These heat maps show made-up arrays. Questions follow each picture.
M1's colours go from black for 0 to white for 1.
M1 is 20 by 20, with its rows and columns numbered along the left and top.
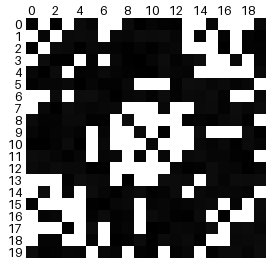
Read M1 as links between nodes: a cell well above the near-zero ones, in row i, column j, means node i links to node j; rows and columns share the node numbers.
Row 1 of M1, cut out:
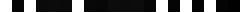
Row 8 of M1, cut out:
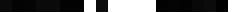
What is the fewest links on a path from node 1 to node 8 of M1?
3
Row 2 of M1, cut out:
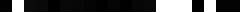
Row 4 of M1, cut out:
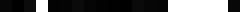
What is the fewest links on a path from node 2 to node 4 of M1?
2
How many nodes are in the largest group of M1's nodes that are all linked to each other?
5
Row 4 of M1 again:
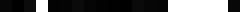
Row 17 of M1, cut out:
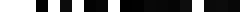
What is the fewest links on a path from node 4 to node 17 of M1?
1
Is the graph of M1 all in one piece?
yes
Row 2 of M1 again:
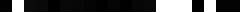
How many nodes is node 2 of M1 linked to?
5
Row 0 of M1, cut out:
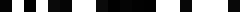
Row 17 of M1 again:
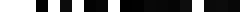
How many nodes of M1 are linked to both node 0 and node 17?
3
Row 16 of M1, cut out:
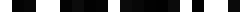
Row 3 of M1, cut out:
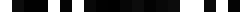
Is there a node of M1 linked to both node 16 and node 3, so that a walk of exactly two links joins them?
yes
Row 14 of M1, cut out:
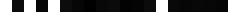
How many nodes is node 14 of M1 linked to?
5
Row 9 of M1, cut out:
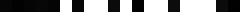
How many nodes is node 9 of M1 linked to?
9
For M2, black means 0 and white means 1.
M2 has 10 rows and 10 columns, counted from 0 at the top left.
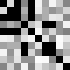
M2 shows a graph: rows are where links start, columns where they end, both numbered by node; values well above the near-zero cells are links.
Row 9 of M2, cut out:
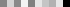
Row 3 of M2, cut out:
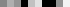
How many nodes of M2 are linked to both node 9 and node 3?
6
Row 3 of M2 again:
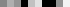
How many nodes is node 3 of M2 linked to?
7
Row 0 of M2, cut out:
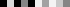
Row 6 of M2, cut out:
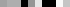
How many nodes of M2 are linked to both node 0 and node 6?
4
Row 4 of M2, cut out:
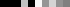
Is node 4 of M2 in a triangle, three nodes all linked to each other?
yes
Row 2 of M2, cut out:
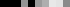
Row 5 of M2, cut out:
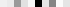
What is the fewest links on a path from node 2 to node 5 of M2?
1
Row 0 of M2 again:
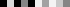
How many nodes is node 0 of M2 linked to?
7
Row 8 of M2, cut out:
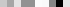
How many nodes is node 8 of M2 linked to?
9
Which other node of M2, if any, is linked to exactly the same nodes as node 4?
node 2
